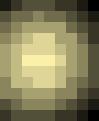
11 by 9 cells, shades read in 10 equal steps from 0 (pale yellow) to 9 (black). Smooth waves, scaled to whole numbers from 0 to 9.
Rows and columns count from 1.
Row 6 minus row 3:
-2 -2 -3 -3 -3 -2 -2 -2 -1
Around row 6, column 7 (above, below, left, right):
3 3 1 4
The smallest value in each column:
3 2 0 0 0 1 3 4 6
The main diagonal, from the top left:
8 5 3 1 1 1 3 5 7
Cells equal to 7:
11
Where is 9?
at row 1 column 9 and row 11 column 9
